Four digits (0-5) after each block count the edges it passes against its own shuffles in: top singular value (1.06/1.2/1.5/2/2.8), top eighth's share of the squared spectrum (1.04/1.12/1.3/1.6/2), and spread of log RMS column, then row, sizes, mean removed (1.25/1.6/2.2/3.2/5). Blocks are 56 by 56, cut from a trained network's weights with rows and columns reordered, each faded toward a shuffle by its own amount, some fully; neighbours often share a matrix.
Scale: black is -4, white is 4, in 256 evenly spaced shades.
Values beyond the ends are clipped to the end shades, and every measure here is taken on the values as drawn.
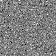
1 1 0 0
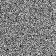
1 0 0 0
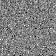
2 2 0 1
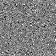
2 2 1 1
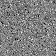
0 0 0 0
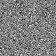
2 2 0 1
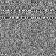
4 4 0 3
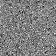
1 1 0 0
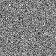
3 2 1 0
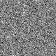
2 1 0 0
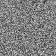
1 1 0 0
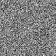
2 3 0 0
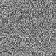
3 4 1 2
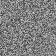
0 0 0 0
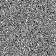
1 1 0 0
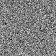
0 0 0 0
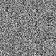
3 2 1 0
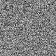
3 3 0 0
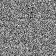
0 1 0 0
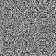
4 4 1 2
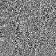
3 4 2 1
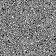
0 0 0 0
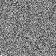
2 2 0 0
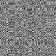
4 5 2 3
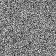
0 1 0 0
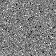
0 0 0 0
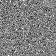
0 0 0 0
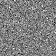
1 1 0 0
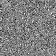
2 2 0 0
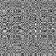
4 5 2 3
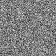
2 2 0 0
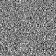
3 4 1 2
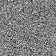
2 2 0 0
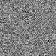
3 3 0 1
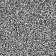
1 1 0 0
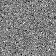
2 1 0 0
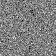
0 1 0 0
